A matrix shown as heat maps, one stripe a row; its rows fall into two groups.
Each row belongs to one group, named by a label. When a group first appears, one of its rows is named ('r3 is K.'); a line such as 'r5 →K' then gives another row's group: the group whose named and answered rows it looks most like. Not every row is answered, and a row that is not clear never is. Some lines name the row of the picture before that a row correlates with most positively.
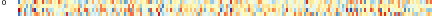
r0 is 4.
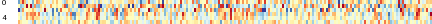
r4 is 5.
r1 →4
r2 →5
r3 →5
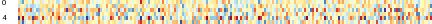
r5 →4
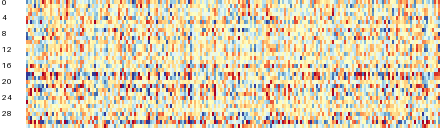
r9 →4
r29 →4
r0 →4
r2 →4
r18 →4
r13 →4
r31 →5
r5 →4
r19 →4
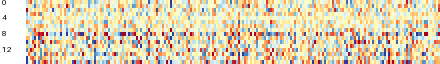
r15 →4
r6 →5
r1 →4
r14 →4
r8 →5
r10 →4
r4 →4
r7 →4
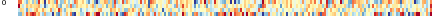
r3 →5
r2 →4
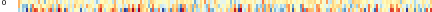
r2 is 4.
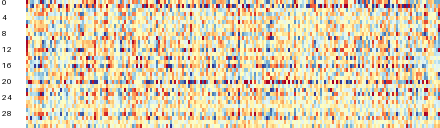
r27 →5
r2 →4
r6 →5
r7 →5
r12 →5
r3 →5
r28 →5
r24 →5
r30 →4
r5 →5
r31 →4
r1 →4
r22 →5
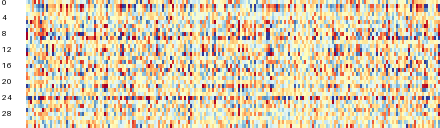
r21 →5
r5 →4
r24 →4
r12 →5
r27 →4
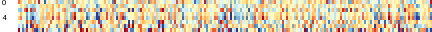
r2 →4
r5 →4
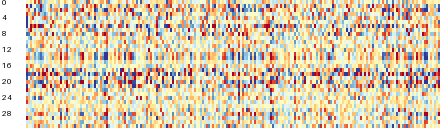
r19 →5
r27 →4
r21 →4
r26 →4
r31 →4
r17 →5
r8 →5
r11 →4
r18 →4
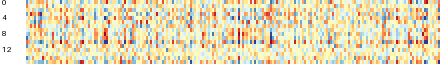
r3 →4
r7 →5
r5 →4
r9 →5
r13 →5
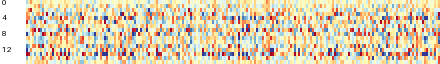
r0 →4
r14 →4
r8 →4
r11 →4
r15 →5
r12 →5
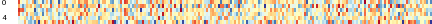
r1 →4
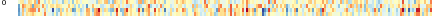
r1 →4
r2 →5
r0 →5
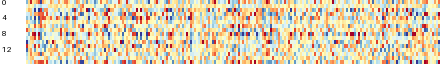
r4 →4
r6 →5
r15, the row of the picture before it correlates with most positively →2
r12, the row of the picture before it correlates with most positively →0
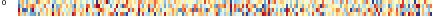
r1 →5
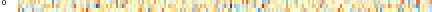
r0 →5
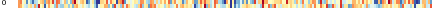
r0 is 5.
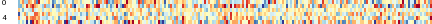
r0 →5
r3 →4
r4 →5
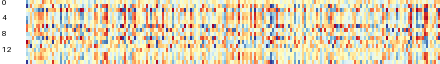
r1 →5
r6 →5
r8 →5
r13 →5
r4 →5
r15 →5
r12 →4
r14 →5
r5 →5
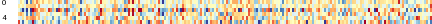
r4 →5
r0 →4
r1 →5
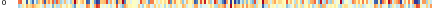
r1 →5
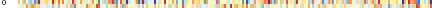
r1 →5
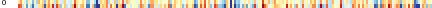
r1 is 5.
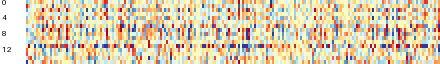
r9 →4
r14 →4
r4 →4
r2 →4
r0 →5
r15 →4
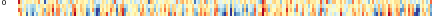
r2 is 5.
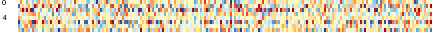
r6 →4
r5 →4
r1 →4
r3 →5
